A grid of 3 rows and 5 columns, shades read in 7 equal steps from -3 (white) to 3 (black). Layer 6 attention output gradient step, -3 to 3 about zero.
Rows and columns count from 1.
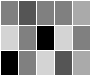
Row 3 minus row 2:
5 0 -5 3 -1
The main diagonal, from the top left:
0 0 -2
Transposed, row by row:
0 -2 3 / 1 0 0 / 0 3 -2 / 0 -2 1 / -1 0 -1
